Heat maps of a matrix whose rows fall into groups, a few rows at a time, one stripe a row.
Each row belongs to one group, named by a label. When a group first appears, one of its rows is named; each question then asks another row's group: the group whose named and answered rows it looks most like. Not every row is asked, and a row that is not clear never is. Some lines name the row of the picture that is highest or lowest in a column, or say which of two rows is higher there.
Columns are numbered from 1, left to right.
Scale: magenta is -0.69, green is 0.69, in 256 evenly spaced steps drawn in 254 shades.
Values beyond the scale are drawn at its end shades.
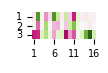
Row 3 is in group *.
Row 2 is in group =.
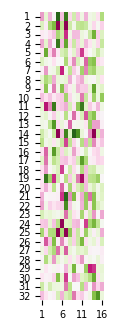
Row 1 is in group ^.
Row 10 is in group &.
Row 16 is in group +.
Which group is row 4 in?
^
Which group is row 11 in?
=
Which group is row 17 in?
=
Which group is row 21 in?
&
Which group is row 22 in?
&
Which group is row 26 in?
=
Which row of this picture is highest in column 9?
14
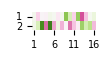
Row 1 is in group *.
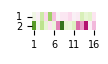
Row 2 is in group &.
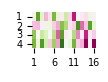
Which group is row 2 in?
*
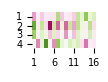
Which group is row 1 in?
&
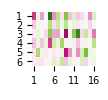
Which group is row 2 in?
^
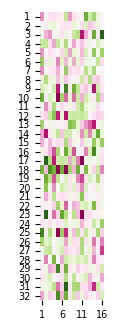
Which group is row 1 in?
&
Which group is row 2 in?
*
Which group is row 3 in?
&
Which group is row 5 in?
&
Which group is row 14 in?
*
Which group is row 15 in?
&
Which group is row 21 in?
=
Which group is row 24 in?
&
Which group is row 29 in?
^
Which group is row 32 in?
^
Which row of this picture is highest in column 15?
14
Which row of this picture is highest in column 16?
3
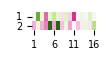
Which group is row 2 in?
^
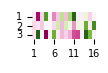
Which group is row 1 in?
=
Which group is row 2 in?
&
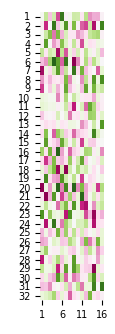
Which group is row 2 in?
+
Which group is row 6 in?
+
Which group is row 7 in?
^
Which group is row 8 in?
&
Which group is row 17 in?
=
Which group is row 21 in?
=
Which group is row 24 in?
+
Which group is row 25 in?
^
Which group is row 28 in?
^
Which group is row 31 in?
&
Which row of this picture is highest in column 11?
21
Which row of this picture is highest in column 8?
23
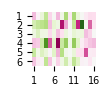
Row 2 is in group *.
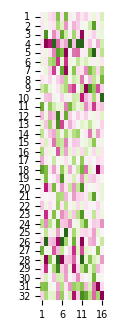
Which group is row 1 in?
^
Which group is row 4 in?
=
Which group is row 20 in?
=
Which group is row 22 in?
^
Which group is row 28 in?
=
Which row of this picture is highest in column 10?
4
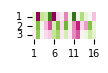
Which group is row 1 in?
=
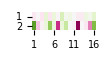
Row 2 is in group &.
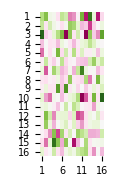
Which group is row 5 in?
^
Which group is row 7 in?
=
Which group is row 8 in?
*
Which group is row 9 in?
^
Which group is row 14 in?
=
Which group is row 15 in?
+
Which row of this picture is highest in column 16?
10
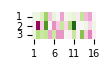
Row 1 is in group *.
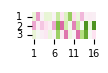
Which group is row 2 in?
&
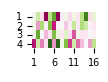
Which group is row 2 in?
=
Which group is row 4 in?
^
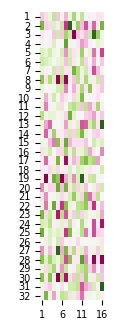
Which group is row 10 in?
=
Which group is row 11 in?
*
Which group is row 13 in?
&
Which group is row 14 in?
=
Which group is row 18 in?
=
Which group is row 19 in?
=
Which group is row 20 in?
^
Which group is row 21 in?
*
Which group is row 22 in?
+
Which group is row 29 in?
+
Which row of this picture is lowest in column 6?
19
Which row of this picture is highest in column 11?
19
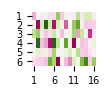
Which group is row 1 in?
&
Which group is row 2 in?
+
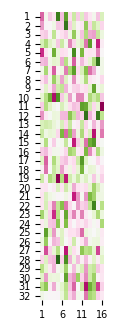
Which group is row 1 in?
^
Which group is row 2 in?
&
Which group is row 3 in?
*
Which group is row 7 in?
*
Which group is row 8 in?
+
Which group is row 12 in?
*
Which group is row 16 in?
*
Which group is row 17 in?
=
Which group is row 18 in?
=
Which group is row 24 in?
^
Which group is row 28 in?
^
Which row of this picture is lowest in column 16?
11
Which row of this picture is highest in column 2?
25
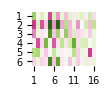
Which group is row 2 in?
^
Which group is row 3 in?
^
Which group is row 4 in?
=
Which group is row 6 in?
^
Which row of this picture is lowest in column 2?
4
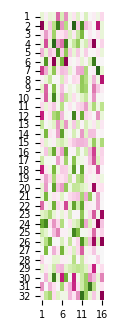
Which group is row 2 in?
^
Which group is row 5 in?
^
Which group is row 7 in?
*
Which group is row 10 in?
+
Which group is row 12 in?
^
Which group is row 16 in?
+
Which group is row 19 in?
=
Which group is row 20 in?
+
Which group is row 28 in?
^
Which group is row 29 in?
+
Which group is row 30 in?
+
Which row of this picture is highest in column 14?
6
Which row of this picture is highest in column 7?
4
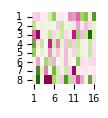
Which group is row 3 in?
*
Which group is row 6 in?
+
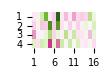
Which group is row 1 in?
+
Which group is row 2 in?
^
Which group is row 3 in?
^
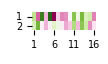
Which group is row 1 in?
=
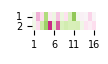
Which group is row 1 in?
=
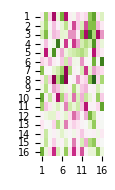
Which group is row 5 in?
+
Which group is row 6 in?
&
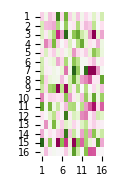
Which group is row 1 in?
^
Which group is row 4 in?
=
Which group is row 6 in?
+
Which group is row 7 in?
*
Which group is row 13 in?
+
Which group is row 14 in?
&
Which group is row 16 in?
*
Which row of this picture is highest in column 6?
15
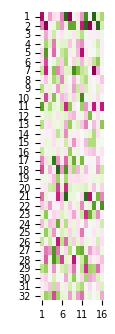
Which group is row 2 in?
*
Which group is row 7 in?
+
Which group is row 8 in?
+
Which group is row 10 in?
=
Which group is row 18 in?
^
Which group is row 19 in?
^
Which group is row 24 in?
^
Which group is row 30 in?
*
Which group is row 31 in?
=
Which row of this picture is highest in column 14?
1
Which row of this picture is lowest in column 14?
7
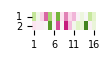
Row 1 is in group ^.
